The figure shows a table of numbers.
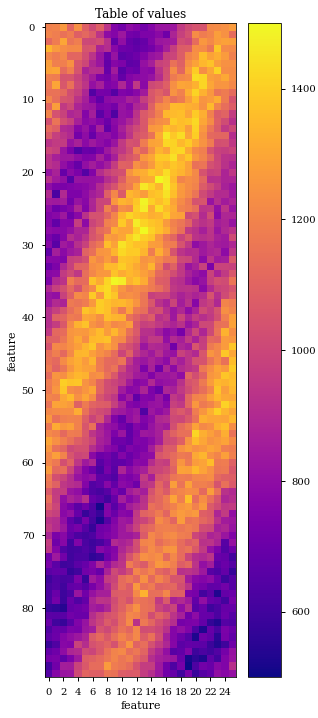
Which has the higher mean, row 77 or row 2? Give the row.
2
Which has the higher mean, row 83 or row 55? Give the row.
55
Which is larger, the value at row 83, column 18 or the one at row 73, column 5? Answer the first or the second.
the first
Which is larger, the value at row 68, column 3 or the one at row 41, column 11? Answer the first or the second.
the second
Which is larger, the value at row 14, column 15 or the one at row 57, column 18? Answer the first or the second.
the first
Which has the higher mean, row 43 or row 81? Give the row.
43
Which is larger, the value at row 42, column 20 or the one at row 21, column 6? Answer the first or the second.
the first
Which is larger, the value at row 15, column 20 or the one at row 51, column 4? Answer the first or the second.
the first
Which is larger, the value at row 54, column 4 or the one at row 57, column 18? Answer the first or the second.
the first
